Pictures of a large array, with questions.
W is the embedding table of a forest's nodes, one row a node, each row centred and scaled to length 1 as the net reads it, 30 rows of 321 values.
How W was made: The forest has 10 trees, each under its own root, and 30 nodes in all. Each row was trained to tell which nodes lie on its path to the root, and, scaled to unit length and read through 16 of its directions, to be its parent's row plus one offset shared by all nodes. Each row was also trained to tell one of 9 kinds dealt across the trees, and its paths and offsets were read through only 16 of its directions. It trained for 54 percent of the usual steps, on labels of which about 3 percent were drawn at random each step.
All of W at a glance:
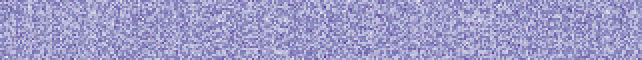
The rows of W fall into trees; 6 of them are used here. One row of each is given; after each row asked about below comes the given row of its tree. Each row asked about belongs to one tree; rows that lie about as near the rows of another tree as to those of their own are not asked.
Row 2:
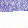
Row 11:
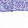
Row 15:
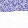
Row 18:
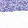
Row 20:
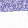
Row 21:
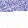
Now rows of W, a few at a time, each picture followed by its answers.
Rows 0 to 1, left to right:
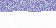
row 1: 18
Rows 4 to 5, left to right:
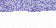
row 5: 18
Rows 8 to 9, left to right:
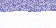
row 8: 15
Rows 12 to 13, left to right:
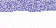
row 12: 18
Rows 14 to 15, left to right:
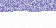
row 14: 20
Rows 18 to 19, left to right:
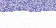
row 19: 15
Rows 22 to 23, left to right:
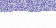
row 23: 15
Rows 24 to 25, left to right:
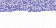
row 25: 20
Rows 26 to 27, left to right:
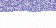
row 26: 20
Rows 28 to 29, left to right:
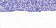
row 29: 18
